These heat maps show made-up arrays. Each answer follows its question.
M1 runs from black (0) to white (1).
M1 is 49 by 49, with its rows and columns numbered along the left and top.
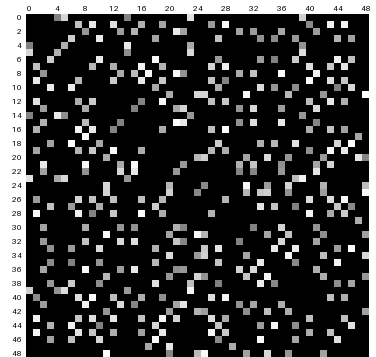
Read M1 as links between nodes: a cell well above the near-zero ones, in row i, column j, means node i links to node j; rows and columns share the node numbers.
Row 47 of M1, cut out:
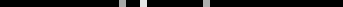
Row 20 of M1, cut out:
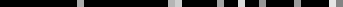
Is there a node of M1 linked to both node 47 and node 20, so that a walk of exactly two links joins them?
no
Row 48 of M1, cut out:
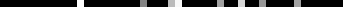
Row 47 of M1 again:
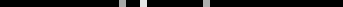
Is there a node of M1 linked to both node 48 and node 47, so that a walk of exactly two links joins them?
yes
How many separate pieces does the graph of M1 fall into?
1
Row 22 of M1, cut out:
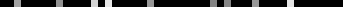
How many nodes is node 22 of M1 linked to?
9
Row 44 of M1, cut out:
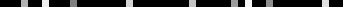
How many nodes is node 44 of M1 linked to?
9
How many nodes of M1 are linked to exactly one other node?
1
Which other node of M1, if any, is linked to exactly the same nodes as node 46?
node 35
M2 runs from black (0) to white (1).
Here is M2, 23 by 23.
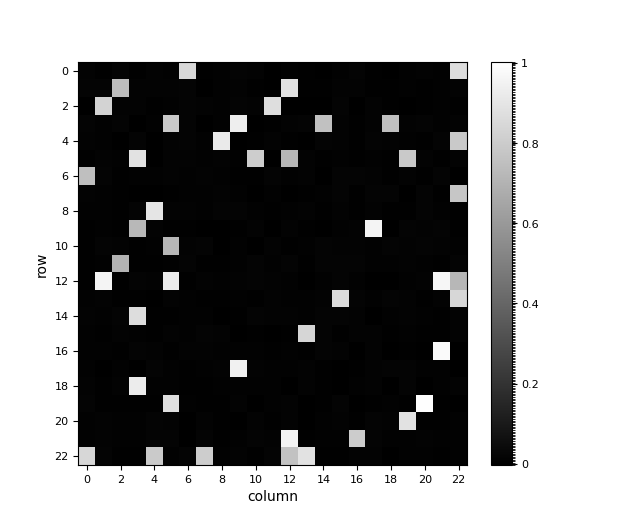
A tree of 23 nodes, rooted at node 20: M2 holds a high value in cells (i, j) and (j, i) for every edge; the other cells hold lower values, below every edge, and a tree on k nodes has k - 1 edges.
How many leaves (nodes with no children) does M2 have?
10
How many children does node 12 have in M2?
3
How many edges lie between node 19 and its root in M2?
1
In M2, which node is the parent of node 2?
1
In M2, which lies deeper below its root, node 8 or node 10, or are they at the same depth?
node 8
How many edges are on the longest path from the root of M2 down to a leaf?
6
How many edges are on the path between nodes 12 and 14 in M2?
3
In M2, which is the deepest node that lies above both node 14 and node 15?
5
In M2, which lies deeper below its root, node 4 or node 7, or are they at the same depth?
the same depth
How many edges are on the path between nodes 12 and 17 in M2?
4
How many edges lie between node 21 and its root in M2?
4
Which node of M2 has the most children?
22
